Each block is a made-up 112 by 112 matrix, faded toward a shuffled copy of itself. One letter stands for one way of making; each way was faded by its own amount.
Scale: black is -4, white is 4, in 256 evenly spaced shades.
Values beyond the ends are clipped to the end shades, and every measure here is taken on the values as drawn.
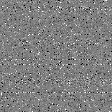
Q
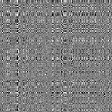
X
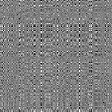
X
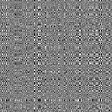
X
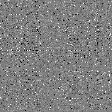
Q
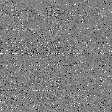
Q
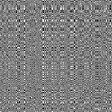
X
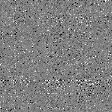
Q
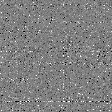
Q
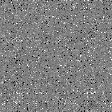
Q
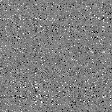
Q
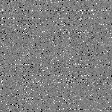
Q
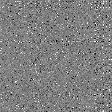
Q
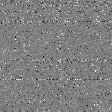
Q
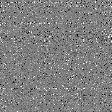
Q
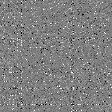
Q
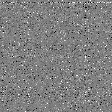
Q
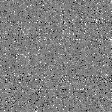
Q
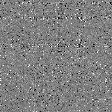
Q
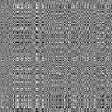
X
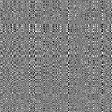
X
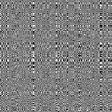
X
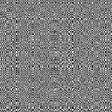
X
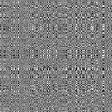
X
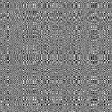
X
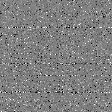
Q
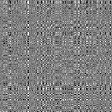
X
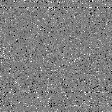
Q
